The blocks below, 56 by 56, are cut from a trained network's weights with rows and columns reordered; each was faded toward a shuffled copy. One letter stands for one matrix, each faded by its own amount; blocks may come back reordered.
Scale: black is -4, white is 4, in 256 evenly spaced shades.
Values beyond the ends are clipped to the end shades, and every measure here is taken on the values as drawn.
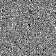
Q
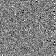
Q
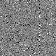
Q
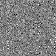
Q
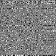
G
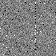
Q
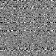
G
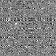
G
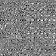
G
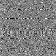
G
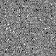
Q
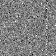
Q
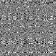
G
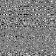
G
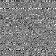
G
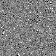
Q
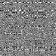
G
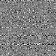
G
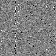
Q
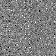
Q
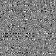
G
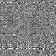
G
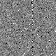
Q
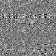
G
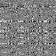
G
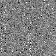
Q
